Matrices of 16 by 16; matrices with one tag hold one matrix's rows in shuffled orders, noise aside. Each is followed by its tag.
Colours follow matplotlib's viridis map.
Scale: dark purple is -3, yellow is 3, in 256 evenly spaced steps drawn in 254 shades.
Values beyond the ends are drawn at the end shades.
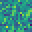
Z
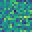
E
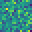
Z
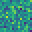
Z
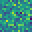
Z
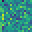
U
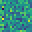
U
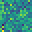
U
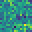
E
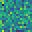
U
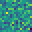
Z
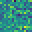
E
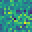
E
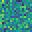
U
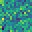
U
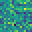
E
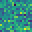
E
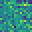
E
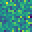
Z
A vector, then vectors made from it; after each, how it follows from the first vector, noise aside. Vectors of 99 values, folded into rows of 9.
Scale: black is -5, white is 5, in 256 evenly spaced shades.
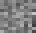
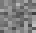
negated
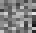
scaled up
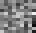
scaled up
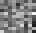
scaled up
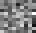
scaled up
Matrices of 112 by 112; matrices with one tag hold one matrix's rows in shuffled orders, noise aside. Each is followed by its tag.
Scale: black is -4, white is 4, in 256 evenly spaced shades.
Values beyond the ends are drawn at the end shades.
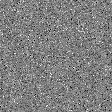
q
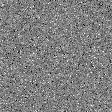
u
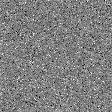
u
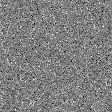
u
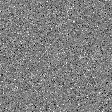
q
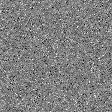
u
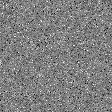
q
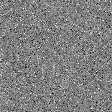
u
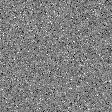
q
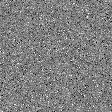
q
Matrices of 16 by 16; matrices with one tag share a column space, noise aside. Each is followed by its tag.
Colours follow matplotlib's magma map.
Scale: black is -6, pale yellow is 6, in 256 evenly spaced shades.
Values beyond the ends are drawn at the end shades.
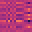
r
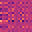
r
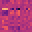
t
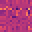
t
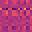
t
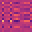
r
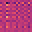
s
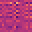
s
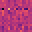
t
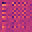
s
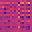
s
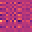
r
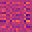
r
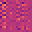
s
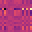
t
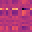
t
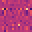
t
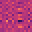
r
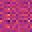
r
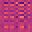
s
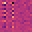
s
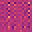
s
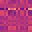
t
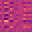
r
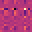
t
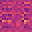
r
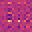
r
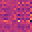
r
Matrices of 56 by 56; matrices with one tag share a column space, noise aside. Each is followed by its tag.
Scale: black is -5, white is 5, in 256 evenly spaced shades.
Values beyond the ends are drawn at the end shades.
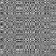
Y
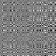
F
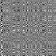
F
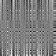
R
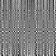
R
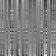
R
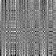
R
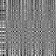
R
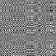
F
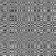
F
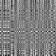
R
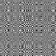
F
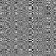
Y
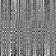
R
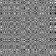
Y
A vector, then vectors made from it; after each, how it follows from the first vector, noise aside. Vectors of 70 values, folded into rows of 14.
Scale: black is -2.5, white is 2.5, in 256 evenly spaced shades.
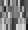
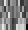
copied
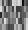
wrapped around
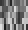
wrapped around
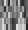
copied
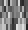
copied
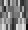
copied
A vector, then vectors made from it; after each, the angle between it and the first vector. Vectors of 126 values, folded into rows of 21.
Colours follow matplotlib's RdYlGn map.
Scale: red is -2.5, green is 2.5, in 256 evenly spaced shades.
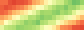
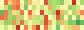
orthogonal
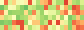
orthogonal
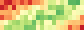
nearly parallel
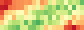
nearly parallel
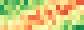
nearly opposite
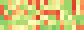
orthogonal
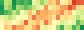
nearly opposite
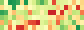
partly opposed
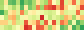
partly opposed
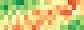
nearly opposite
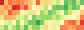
nearly parallel
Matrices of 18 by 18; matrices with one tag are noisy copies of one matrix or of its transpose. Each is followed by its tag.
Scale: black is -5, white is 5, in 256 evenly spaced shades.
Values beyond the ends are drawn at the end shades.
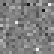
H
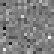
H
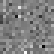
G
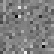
G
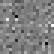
G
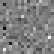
H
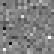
H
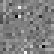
G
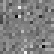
G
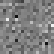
G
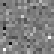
H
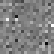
G
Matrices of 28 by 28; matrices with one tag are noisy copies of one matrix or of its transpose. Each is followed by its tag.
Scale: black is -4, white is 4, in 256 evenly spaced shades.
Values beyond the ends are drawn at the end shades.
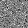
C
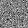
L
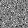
C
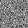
C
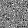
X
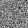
L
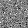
X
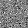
X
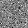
L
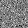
C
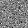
L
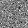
L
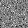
C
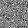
X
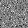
C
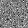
L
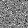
C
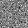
L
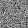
X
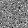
L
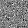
X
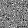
X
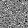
C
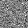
C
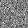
C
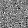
X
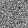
L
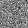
L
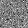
L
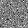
L
